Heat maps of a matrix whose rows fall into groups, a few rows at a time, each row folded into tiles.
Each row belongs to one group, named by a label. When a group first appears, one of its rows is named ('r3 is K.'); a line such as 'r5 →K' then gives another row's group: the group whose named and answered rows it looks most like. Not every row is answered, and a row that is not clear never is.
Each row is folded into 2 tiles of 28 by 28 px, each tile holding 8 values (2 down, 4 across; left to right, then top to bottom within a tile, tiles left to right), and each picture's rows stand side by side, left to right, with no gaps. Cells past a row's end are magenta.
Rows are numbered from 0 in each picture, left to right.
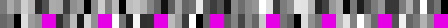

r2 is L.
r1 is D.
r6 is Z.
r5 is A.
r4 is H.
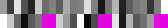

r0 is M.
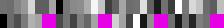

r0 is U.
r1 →H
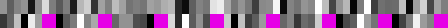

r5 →H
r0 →D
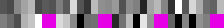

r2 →D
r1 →M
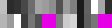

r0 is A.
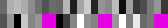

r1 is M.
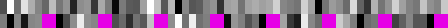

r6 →M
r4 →U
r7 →U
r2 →H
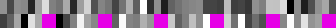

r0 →D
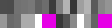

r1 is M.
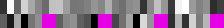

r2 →D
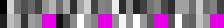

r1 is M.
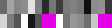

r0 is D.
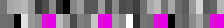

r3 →U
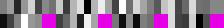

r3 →L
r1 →D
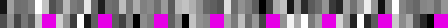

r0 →H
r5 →Z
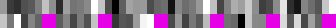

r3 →H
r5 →A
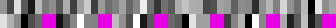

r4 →D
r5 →L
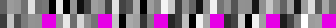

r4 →D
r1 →Z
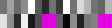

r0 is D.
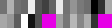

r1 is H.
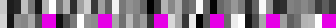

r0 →A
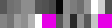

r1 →H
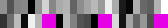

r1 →U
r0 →D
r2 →A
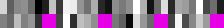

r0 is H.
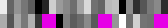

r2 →Z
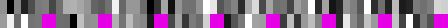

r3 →H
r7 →A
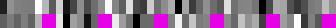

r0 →H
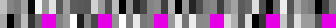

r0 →L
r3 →Z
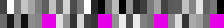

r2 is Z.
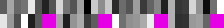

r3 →A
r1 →L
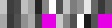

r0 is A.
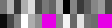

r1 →Z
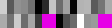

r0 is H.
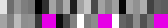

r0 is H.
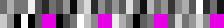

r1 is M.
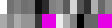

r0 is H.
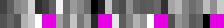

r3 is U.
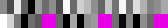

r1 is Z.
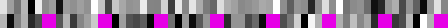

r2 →U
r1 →H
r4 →U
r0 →L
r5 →D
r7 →D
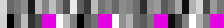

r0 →L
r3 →M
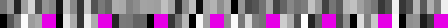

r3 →D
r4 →Z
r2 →U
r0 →M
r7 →L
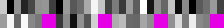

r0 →Z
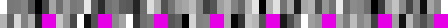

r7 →L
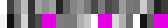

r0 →L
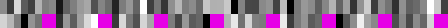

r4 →Z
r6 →M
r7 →H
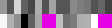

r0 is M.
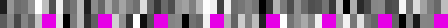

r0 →H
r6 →Z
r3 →H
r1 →L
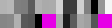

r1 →A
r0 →U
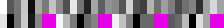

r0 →L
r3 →D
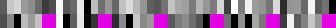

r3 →U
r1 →L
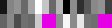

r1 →Z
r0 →H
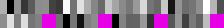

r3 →H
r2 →U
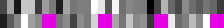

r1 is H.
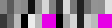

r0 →D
